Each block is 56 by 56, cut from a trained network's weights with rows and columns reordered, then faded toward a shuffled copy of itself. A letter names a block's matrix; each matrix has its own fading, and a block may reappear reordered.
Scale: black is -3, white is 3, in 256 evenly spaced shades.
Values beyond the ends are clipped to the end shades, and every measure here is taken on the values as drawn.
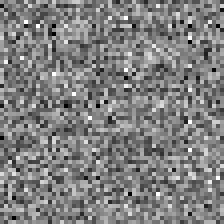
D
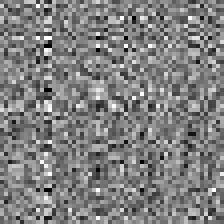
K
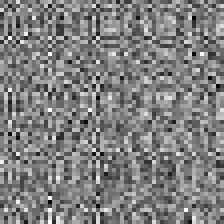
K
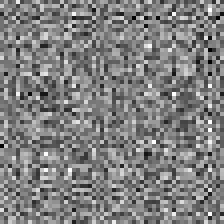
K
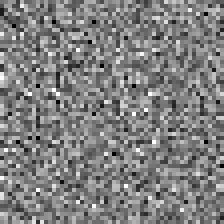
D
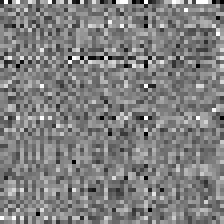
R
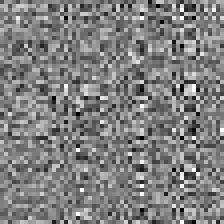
K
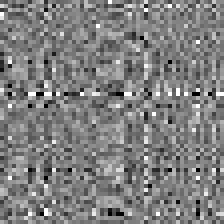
R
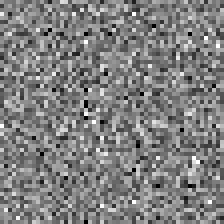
D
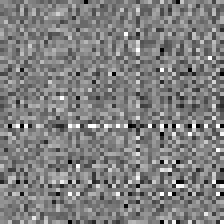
R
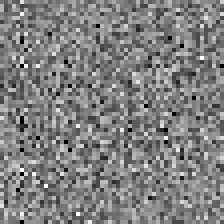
D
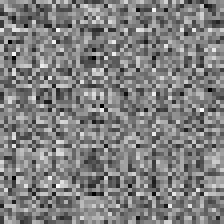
K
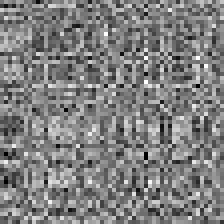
K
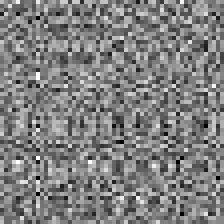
K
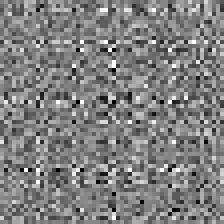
R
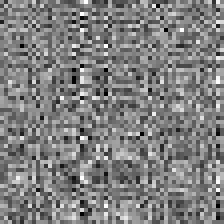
K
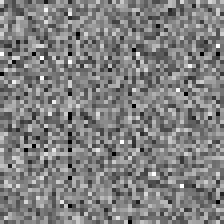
D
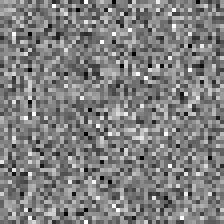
D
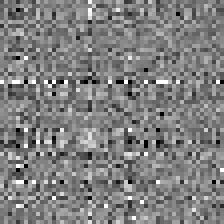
R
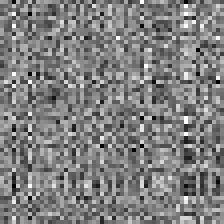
K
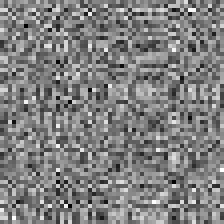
K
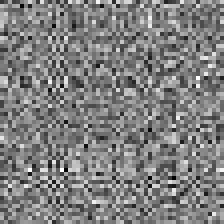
K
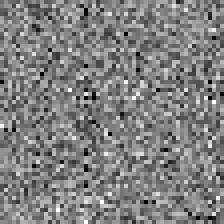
D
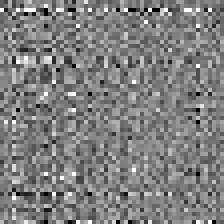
R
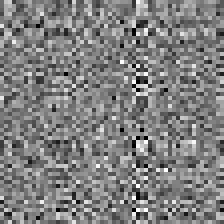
K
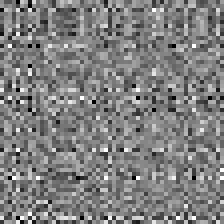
R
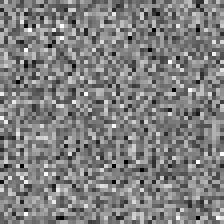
D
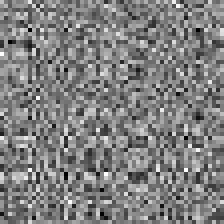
K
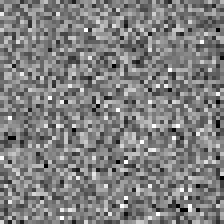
D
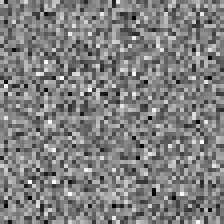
D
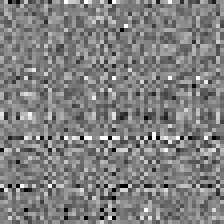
R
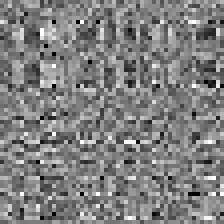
R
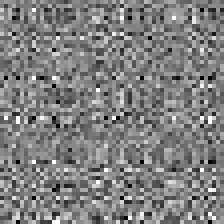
R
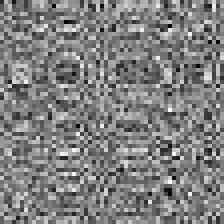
K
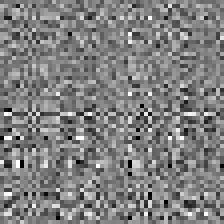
R
